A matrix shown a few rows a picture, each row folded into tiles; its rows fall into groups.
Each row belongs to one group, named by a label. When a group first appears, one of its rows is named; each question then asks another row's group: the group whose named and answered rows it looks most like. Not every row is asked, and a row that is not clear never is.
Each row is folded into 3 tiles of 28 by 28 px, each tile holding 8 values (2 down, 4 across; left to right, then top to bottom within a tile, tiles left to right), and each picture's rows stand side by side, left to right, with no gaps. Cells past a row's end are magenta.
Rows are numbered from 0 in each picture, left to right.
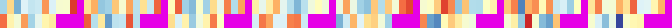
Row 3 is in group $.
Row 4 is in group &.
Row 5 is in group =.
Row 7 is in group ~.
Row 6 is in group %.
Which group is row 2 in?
~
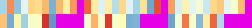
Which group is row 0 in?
~
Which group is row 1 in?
%
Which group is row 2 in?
$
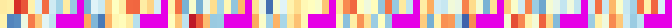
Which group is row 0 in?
=
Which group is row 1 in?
=
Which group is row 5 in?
%
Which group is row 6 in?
$
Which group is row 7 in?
&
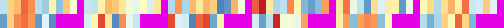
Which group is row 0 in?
&
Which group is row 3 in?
%
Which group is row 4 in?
%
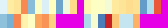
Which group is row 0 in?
$
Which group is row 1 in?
%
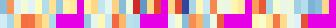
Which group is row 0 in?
&
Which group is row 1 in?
&
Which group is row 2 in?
%
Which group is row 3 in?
%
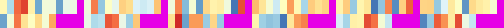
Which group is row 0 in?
$
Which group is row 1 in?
%
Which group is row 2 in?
%
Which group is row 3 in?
~
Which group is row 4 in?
&
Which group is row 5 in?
&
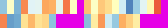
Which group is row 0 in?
=
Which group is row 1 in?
$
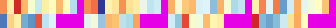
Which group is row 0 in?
$
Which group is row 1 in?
%
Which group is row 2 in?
$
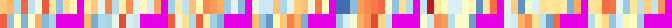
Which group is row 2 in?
=
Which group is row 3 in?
=
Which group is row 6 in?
%
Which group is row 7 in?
$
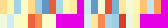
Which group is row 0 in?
&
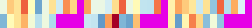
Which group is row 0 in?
&
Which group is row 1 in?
%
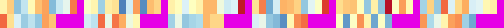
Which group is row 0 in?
~
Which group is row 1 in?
&
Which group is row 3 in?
~
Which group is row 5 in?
=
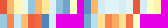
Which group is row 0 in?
%
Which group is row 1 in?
&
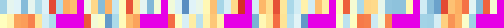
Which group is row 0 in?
&
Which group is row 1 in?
~
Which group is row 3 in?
&
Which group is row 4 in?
%
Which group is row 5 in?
=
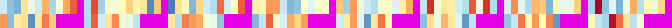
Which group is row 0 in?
~
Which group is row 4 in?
$
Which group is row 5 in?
&
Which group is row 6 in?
&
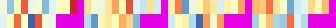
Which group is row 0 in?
$
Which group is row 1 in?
=
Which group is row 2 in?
~
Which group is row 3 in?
$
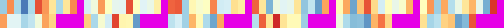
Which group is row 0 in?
~
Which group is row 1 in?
=
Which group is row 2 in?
%
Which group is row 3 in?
%
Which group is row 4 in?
~
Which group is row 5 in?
%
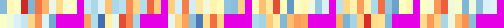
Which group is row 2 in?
$
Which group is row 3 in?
$
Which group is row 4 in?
=
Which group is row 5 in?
$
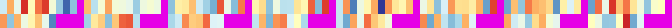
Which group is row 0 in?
=
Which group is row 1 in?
$
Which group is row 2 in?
&
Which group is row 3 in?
%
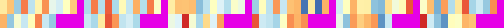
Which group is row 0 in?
=
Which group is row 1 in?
&
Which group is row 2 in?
$
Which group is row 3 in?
~
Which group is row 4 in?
&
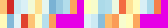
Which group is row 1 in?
%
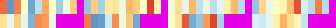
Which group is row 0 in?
$
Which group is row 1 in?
=
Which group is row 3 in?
=
